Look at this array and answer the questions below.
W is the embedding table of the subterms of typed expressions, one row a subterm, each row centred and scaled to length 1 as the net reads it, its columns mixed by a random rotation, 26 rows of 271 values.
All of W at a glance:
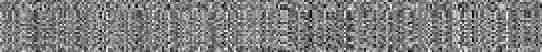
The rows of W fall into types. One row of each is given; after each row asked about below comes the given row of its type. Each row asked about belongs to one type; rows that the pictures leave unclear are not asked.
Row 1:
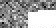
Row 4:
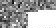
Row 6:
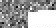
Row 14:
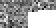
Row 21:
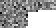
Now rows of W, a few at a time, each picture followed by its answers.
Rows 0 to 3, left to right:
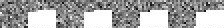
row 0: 4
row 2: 21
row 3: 21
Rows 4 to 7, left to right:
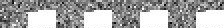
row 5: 1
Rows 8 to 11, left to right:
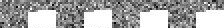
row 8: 6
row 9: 14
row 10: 1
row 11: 4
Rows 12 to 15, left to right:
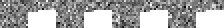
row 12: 14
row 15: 6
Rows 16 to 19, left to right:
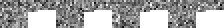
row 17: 21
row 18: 14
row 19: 6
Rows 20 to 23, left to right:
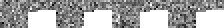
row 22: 14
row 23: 14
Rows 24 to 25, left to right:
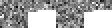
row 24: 6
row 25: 4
